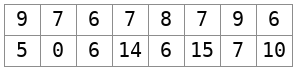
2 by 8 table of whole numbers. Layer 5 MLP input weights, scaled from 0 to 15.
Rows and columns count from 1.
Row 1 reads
9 7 6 7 8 7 9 6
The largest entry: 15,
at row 2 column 6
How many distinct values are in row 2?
7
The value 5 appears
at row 2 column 1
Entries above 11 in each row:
0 2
